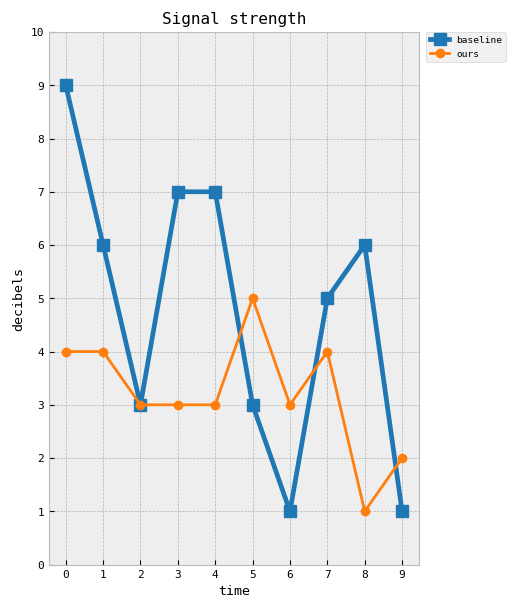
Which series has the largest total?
baseline
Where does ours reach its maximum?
5
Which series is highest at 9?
ours
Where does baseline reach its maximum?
0
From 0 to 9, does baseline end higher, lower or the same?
lower
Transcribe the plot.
Title: Signal strength
x-axis: time, ticks 0 1 2 3 4 5 6 7 8 9
y-axis: decibels, ticks 0 1 2 3 4 5 6 7 8 9 10
Legend: baseline, ours
Values:
baseline: 9 6 3 7 7 3 1 5 6 1
ours: 4 4 3 3 3 5 3 4 1 2
